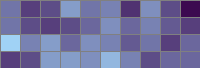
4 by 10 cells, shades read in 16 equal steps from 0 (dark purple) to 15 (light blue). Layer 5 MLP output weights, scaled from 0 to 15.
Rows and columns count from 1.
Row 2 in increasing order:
4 4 5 5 6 7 7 8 9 10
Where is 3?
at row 1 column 7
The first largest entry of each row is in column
4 6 1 6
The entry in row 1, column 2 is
4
